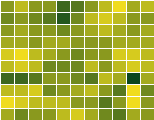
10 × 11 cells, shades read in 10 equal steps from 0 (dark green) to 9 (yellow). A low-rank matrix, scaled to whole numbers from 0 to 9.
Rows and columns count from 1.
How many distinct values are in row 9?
5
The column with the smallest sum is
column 5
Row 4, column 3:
5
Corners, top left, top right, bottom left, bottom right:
5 7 6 5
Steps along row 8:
same up down up up up down down up down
